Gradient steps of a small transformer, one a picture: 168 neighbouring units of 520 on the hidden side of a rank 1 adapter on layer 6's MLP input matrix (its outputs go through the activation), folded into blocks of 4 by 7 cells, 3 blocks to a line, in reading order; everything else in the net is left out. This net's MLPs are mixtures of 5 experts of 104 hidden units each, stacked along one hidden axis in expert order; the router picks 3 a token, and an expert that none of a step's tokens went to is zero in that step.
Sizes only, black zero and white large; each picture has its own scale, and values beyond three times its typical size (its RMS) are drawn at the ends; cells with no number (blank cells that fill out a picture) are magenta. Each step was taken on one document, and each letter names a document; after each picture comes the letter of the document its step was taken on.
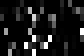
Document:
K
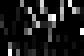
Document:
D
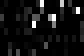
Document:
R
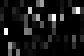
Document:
R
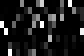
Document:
D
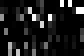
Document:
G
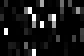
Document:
R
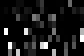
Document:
K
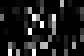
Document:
K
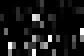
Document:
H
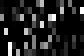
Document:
G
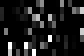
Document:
K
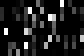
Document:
R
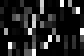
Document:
R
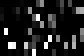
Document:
H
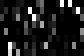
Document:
G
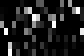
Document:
D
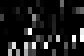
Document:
H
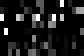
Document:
G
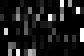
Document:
G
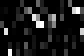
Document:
D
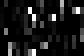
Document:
R
